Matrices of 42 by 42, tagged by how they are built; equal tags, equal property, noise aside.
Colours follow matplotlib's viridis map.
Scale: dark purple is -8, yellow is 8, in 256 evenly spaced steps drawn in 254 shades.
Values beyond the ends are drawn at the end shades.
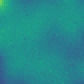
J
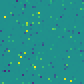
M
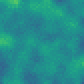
J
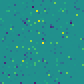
M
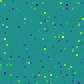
M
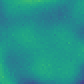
J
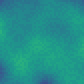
J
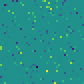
M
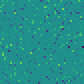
M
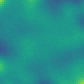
J
